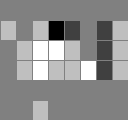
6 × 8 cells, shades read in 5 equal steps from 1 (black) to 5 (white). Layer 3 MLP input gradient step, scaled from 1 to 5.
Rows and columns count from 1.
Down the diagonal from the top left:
3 3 5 4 3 3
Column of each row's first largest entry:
1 1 3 3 1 3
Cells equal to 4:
11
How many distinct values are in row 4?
4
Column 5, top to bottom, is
3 2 4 4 3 3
